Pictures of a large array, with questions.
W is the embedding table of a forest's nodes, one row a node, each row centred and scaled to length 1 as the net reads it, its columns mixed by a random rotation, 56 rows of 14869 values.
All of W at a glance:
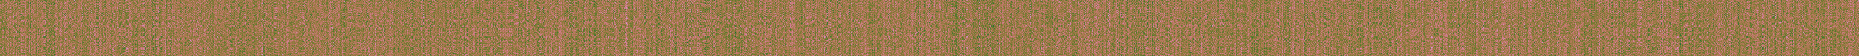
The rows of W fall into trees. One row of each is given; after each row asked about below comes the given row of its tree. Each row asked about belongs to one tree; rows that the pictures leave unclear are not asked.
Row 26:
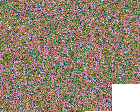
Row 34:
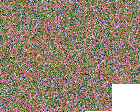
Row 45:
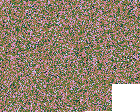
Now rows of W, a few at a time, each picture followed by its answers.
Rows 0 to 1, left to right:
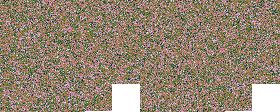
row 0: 26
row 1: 34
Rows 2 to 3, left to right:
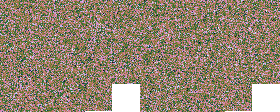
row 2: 45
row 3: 26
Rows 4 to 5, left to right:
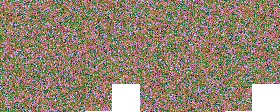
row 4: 34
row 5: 45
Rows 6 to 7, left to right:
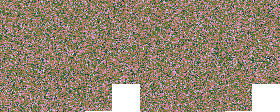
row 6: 34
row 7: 45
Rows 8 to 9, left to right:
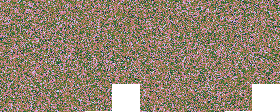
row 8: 45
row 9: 26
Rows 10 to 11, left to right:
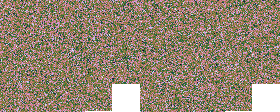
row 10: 45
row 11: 26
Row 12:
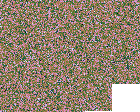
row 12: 45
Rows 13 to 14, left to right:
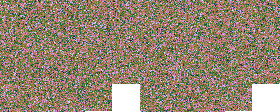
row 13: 34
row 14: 45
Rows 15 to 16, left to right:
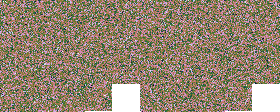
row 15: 34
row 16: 45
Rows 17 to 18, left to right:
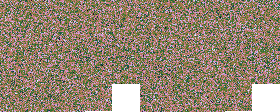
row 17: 45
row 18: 45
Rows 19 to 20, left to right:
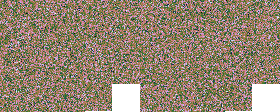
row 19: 26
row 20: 34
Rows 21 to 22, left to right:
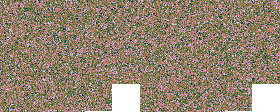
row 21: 34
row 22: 45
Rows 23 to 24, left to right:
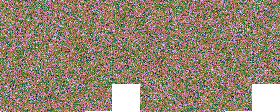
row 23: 45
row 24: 45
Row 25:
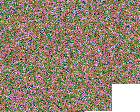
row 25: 26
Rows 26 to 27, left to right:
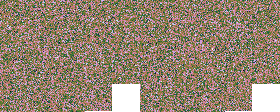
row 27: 45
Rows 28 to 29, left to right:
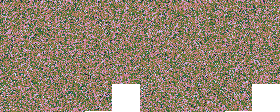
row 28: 34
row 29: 34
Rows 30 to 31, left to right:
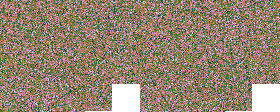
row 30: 34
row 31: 34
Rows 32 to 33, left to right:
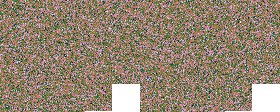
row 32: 26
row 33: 34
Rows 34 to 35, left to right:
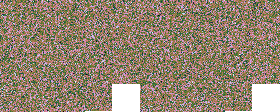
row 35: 34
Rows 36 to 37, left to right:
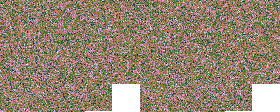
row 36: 26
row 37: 26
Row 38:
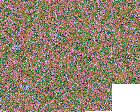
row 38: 45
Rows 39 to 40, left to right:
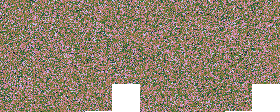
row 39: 45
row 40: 34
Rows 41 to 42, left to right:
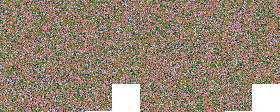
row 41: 34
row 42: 45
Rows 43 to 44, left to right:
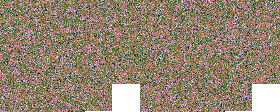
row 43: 26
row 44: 34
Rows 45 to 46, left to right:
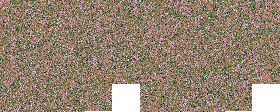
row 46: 34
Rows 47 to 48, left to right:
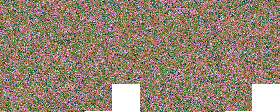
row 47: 26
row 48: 26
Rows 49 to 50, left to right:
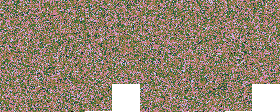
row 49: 26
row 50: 34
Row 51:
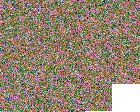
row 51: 26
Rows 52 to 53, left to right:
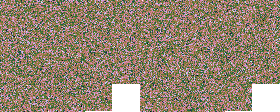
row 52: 34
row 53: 45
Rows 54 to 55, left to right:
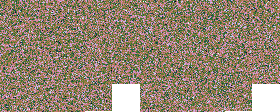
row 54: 26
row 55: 34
